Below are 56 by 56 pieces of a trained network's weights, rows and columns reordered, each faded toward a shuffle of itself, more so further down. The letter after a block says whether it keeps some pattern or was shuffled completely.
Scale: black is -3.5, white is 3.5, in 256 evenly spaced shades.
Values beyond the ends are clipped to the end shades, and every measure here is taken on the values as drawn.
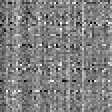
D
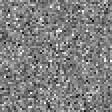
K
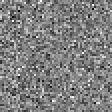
D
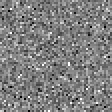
K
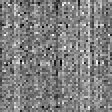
D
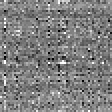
D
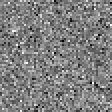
K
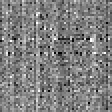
D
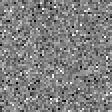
K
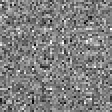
D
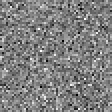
K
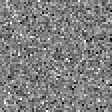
K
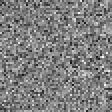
K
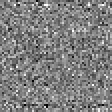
D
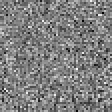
D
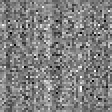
D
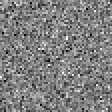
K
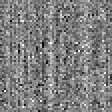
D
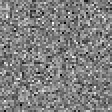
K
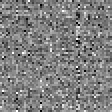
D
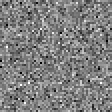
K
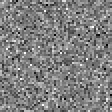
K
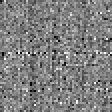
D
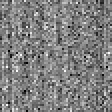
D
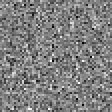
D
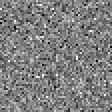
K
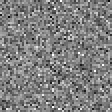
D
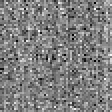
D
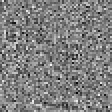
D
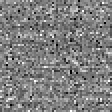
D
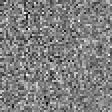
D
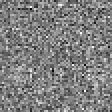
D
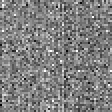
D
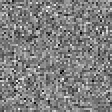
D
